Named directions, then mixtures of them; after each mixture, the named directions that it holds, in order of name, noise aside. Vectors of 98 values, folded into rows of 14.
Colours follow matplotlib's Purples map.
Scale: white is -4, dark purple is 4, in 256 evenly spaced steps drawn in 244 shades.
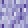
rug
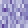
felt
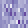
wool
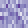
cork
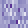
wool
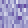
cork, rug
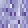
felt, wool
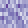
cork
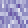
cork, wool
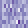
felt, wool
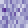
felt, rug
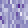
cork, felt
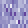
wool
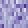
cork, rug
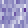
rug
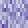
felt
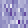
wool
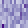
felt, rug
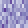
felt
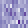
wool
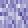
cork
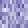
felt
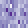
felt, wool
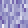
felt, rug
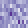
cork, wool
